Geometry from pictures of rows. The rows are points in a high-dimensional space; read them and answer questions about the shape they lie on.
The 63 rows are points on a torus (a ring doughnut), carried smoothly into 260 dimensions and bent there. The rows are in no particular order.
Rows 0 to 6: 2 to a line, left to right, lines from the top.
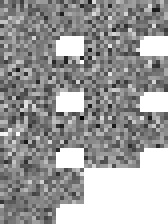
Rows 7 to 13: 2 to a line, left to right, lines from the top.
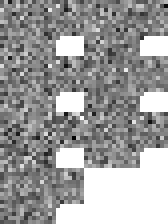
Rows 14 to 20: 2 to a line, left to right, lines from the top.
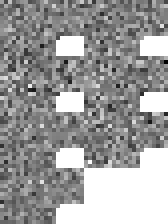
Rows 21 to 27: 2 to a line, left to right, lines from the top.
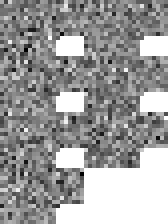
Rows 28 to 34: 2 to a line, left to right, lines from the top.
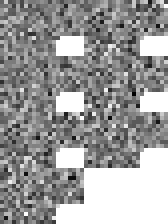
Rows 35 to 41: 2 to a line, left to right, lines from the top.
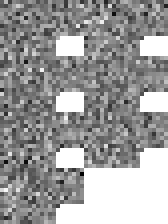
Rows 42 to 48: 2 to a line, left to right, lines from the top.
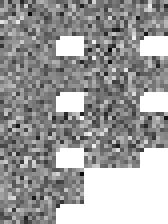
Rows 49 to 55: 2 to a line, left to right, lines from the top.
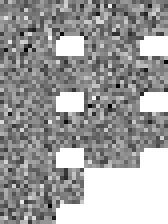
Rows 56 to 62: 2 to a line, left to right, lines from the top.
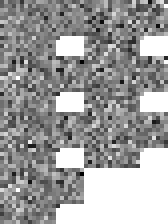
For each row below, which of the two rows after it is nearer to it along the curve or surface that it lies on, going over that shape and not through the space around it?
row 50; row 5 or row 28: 5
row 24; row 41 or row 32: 32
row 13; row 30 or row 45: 45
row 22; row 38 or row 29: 38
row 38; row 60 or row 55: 60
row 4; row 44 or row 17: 17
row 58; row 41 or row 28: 41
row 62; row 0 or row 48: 48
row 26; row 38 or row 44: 38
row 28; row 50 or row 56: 56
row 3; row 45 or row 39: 45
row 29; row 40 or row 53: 53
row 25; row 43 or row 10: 10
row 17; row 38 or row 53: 38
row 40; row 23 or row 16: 16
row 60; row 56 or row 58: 56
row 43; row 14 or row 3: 14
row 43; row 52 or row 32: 52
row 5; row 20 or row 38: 38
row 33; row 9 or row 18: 18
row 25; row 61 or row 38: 61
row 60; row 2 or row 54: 54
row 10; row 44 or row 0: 44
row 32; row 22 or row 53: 53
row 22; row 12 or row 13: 12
